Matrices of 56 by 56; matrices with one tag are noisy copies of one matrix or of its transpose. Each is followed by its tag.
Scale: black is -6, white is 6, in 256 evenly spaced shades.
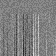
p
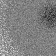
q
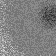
q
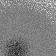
q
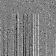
p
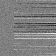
p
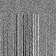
p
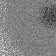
q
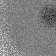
q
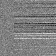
p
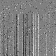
p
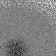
q
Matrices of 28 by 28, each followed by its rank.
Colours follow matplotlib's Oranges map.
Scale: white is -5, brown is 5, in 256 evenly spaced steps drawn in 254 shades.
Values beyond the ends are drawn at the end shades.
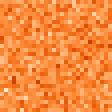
full rank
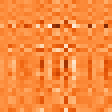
two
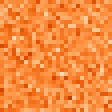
full rank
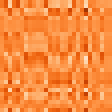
two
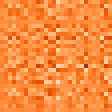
three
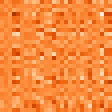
three
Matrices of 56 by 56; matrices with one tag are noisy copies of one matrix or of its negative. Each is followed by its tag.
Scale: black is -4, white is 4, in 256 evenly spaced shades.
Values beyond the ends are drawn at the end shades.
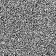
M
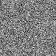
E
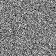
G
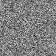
E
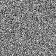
G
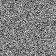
E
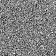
M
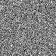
G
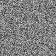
G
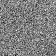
M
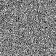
G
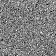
M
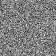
E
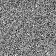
M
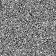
E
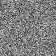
E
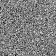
M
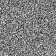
M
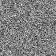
E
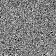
M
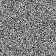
E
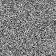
E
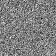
M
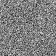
M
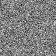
E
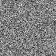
E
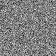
G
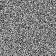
G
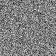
G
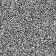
E
